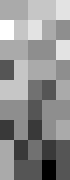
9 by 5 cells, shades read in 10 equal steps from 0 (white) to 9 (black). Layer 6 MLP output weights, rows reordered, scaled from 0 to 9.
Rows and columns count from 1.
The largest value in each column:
7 7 7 9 6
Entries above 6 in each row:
0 0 0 0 0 0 2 2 1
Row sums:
11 10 15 18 18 22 25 28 30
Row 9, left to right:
3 6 6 9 6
